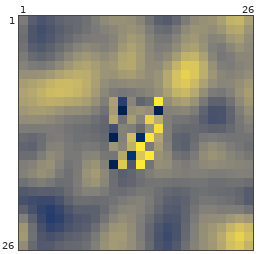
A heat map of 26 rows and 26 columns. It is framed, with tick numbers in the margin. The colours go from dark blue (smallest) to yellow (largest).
Ninth with the highest average: top right. Grain: blotchy. Roughest part: centre. Average level on the scale: 50%. Odd rows or columns: none. Odd patch: rougher, in the centre.
